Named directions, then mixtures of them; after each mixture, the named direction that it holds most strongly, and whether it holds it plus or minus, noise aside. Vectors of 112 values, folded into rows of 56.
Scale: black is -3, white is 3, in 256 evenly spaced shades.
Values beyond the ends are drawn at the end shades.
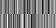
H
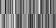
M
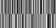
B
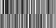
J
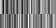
J, plus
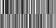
J, plus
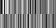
J, minus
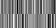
B, plus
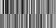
J, plus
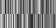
M, plus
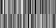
J, minus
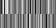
J, minus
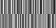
B, plus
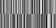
B, minus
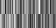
M, plus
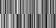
M, plus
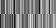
M, minus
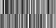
J, plus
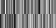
M, minus
